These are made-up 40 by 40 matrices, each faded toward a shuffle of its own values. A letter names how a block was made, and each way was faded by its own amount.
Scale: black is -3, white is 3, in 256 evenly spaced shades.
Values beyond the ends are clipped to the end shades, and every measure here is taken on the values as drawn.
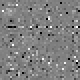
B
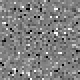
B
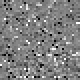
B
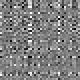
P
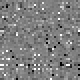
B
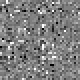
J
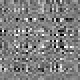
P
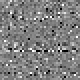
J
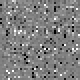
B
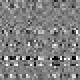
P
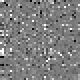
B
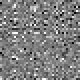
J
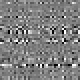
P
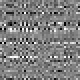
P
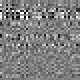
P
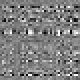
P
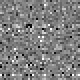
J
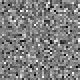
J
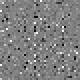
B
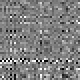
P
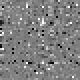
B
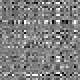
P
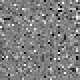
B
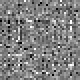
J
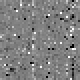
B
